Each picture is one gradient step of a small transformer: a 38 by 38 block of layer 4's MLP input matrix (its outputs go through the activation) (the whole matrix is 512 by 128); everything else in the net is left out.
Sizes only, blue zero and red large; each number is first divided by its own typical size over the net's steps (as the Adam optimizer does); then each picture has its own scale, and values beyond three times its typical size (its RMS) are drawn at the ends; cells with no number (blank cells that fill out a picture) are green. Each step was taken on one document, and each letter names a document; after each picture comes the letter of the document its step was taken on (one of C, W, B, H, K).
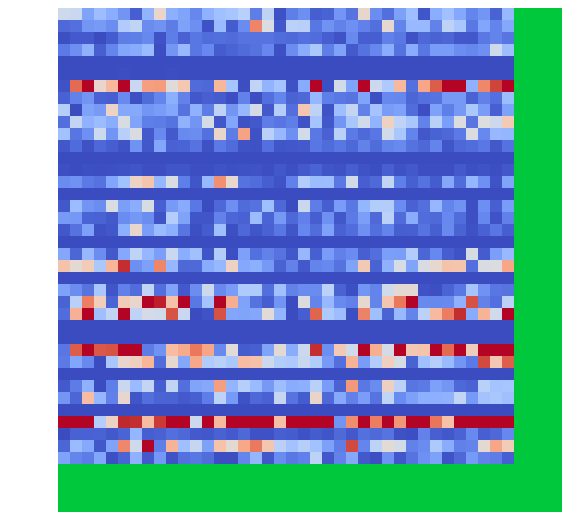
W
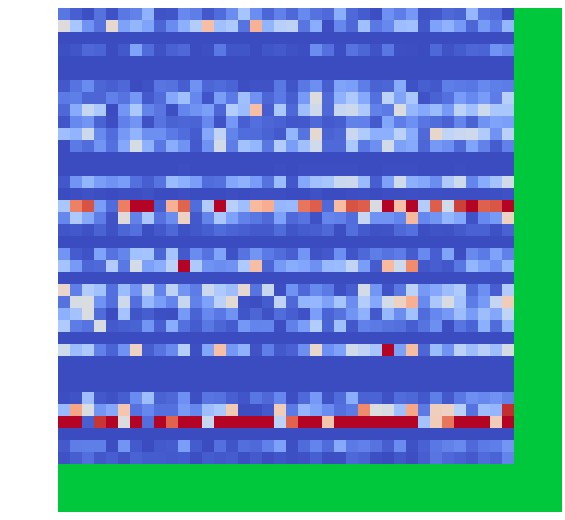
W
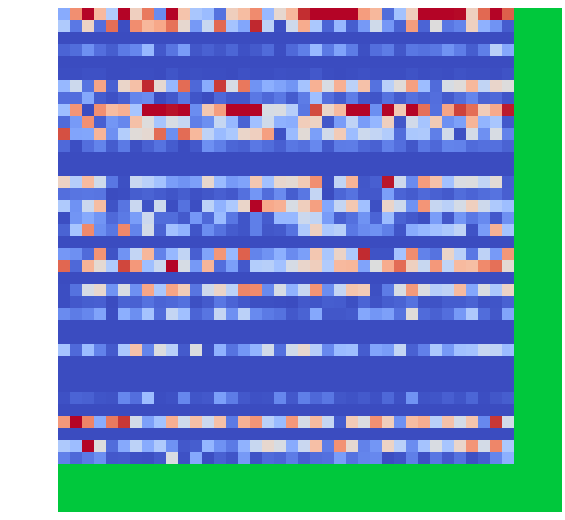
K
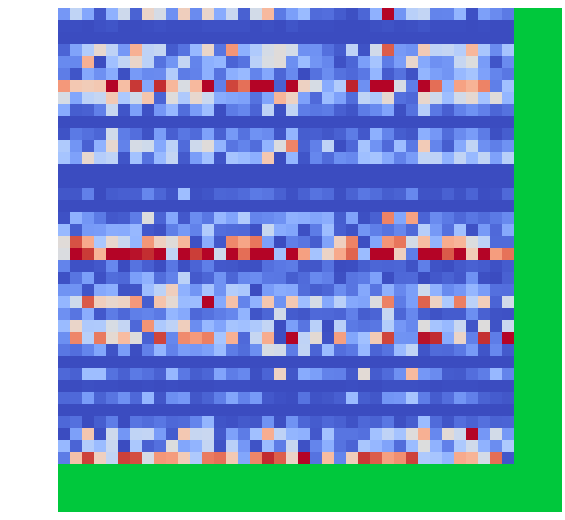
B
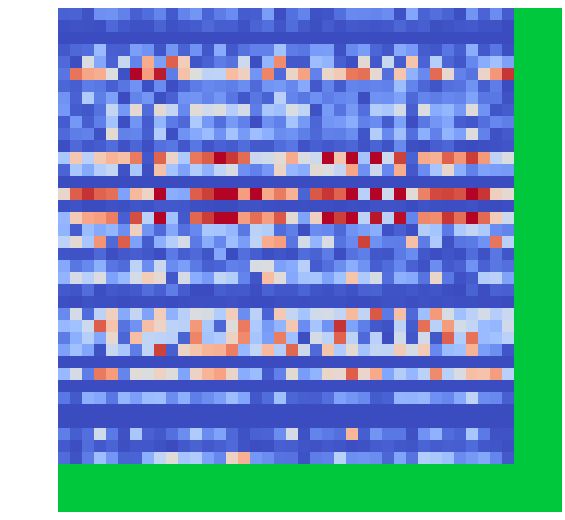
B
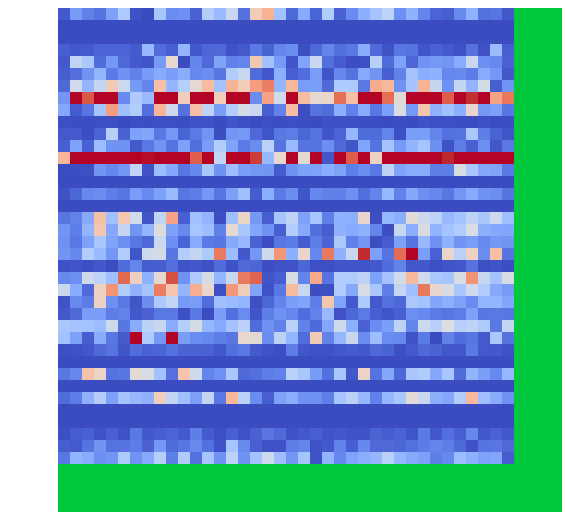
B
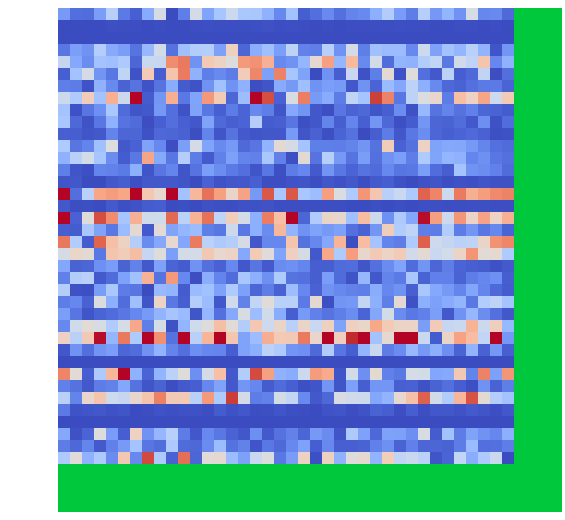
B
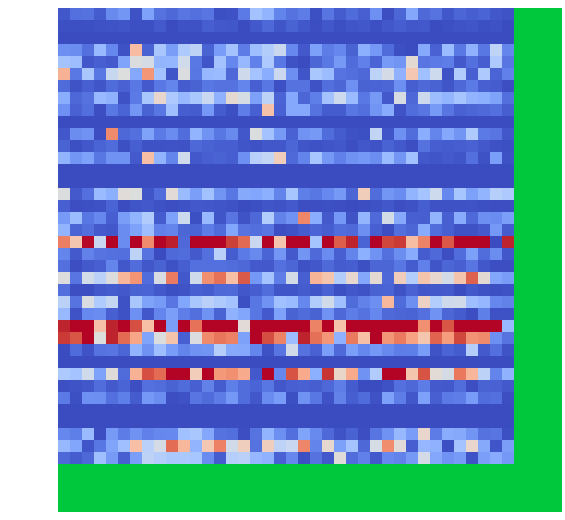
B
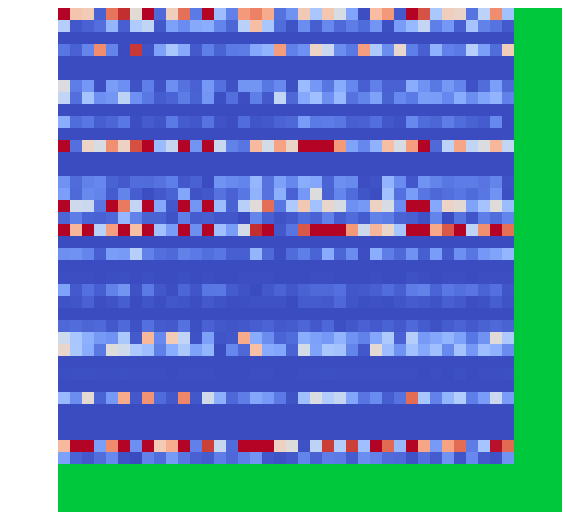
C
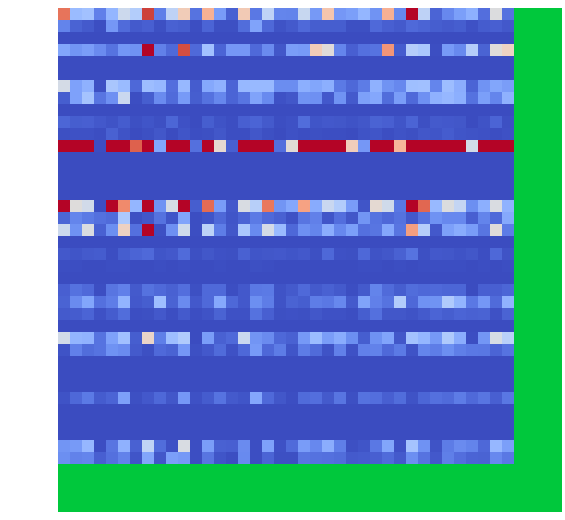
C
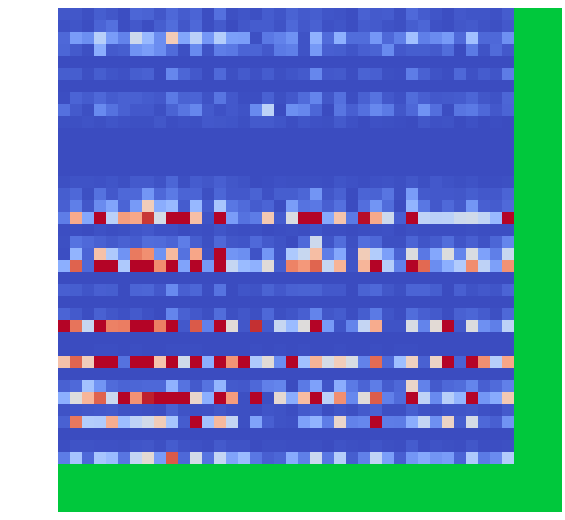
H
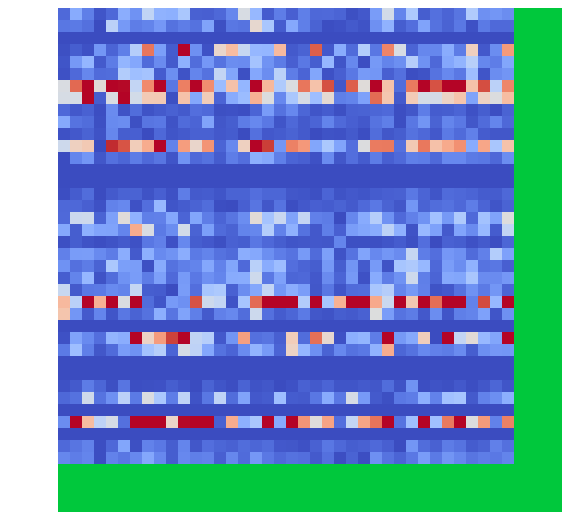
C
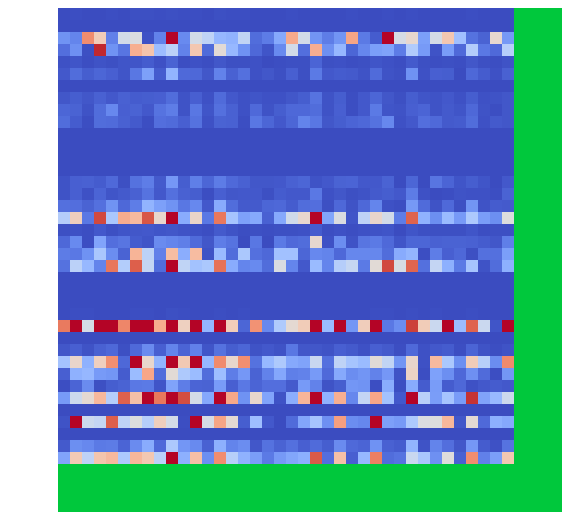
H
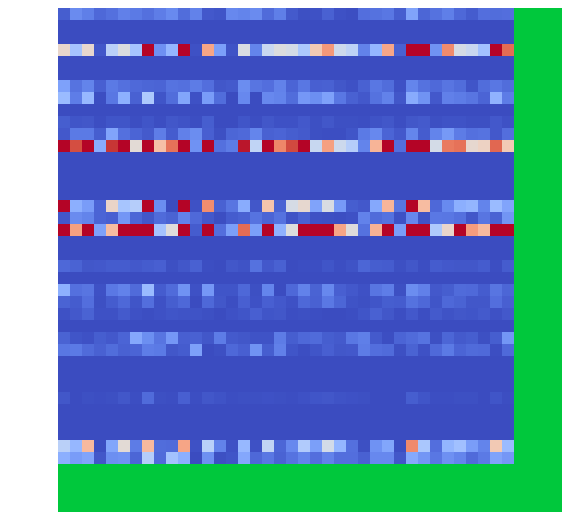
C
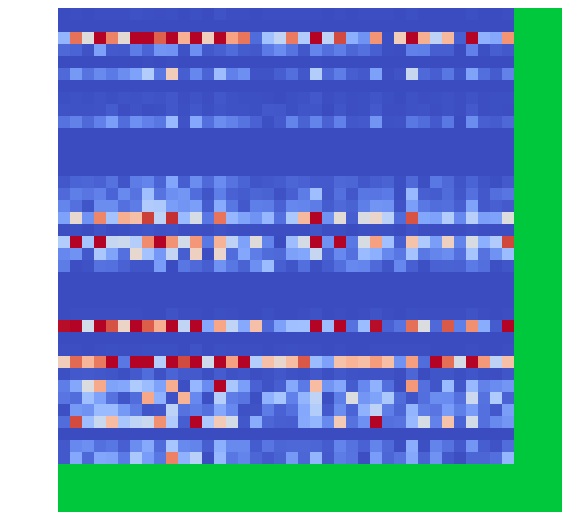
H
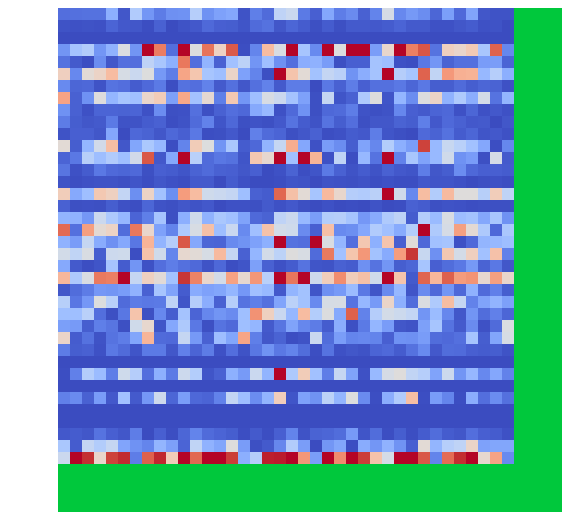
B
